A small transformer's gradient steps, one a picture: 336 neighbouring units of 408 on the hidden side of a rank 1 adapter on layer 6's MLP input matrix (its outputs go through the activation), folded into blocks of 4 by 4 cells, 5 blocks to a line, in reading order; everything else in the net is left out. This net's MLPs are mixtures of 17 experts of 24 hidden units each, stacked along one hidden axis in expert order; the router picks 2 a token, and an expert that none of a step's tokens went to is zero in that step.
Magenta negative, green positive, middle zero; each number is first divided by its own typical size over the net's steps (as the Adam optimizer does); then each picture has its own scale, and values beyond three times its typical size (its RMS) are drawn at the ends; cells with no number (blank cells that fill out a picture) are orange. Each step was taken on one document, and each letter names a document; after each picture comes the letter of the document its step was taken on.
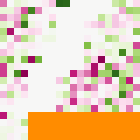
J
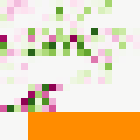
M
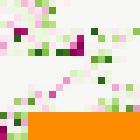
M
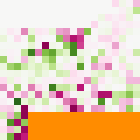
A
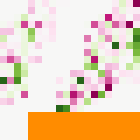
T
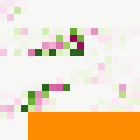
M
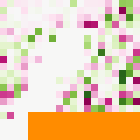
J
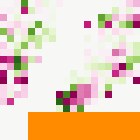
T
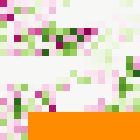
A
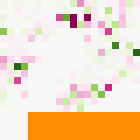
T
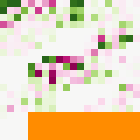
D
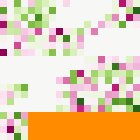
A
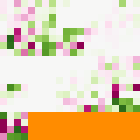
A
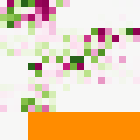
D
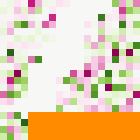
J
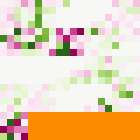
A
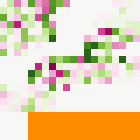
D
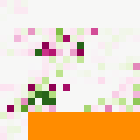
M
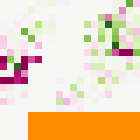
T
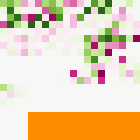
D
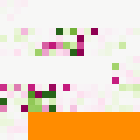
M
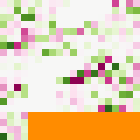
A
